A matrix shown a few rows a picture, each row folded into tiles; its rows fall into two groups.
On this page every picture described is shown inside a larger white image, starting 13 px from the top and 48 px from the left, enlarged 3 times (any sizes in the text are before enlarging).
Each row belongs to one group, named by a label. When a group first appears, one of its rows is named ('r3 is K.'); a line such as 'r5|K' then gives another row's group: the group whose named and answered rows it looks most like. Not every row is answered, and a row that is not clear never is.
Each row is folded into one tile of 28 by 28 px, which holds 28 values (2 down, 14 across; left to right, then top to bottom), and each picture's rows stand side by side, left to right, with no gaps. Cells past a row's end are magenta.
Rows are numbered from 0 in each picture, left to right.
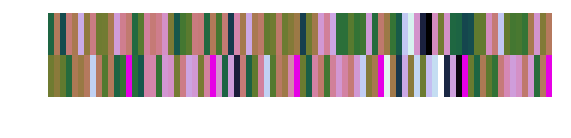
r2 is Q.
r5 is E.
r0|E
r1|E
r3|E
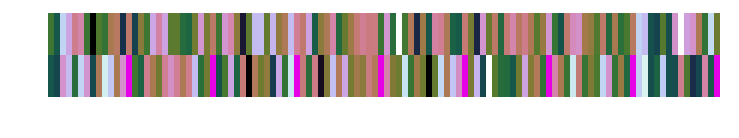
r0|E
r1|E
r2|Q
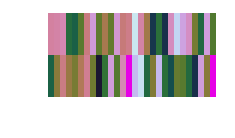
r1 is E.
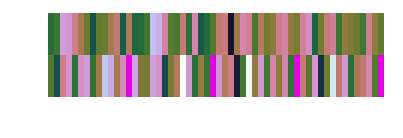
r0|E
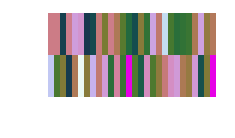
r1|E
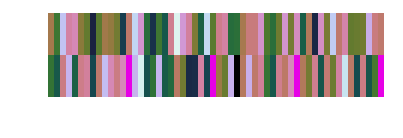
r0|E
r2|Q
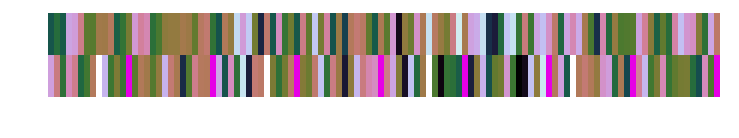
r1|Q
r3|E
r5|Q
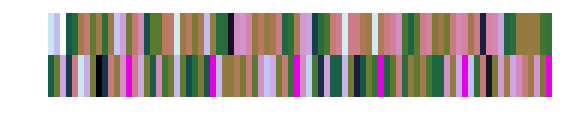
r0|Q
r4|Q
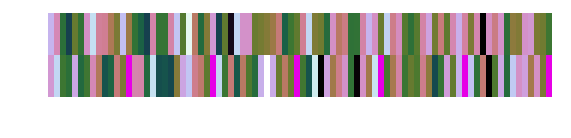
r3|Q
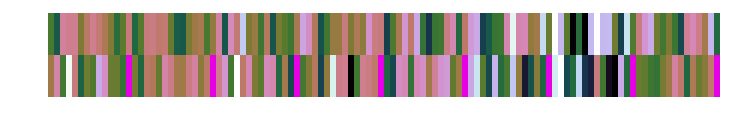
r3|Q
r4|E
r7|Q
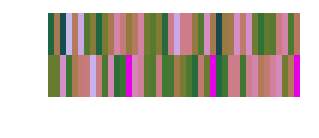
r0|E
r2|E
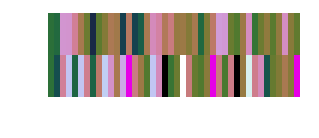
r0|E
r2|Q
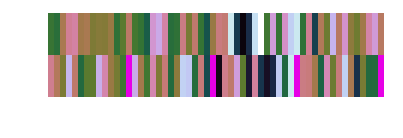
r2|Q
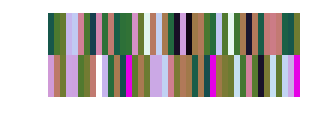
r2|E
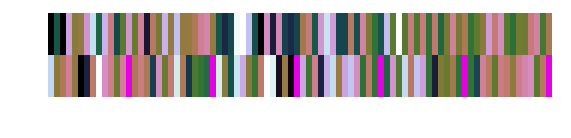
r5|E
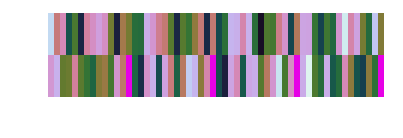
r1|E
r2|E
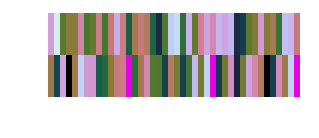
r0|Q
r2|Q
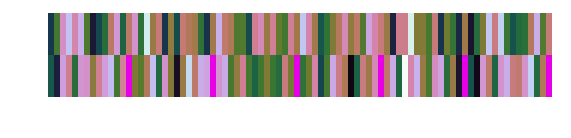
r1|E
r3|Q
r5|E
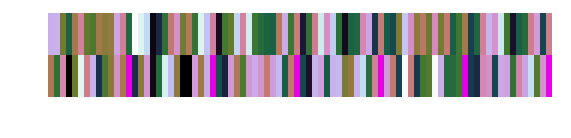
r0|Q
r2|E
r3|E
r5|E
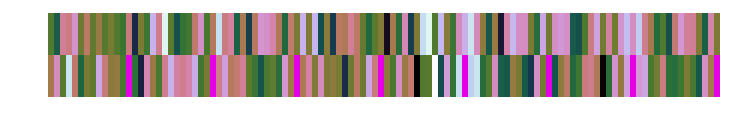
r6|Q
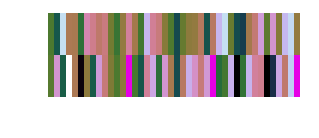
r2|Q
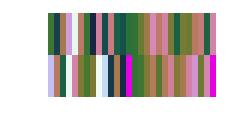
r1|E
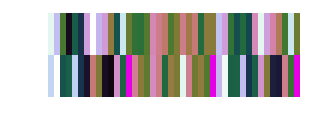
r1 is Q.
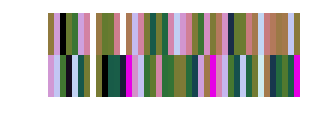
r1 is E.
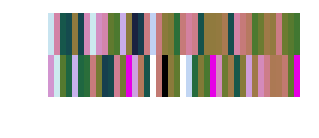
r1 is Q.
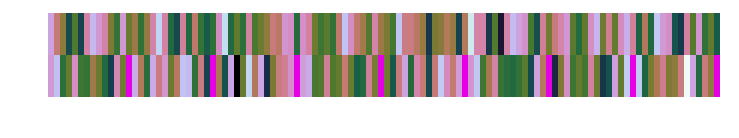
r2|Q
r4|E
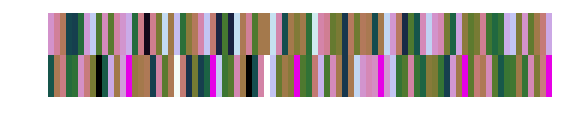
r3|E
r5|Q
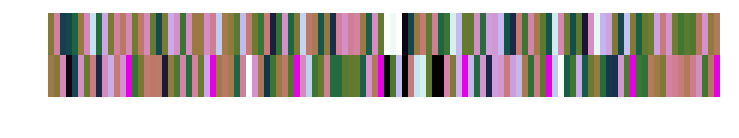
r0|Q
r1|Q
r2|Q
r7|E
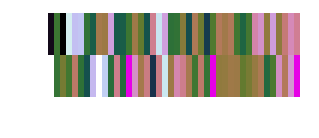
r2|Q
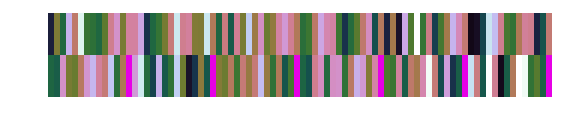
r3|E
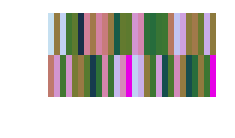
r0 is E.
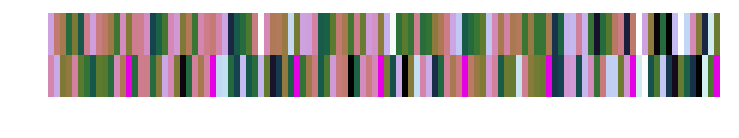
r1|Q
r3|Q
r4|Q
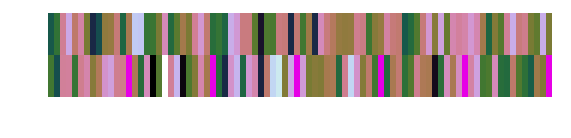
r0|E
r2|E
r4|Q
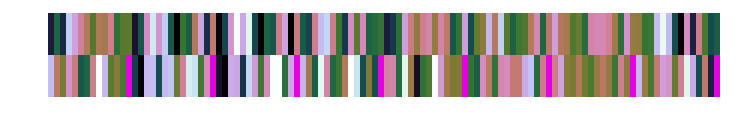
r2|E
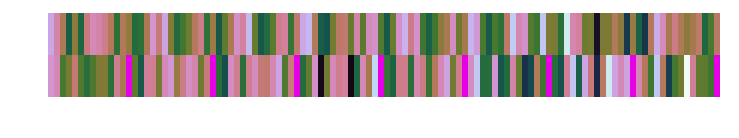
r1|E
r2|E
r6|E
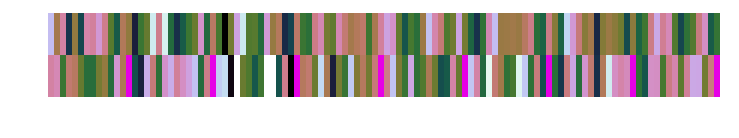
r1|E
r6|E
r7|E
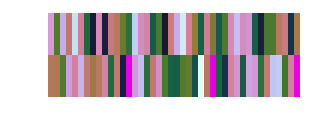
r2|E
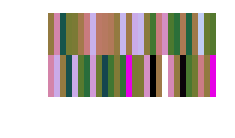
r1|Q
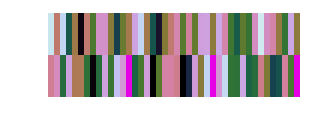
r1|Q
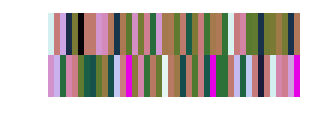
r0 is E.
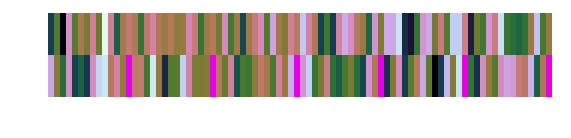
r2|Q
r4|Q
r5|E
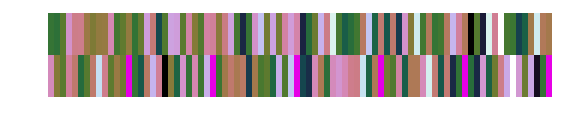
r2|Q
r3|E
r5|E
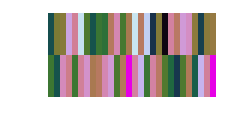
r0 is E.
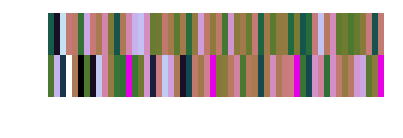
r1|Q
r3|E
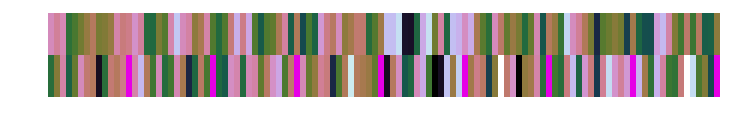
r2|E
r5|Q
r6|E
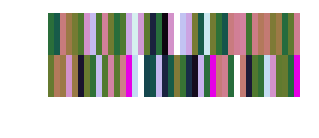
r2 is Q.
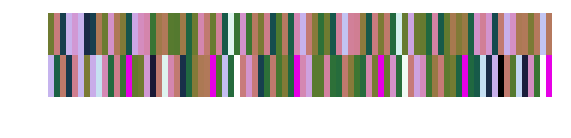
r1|Q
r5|Q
